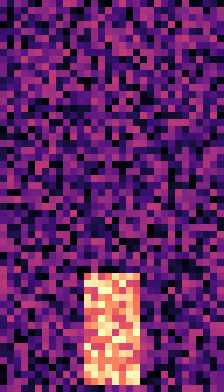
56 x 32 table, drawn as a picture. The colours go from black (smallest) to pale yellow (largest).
Stripes: none. Odd patch: higher, in the bottom middle. Ninth with the highest average: bottom middle. Average level on the scale: 30%.
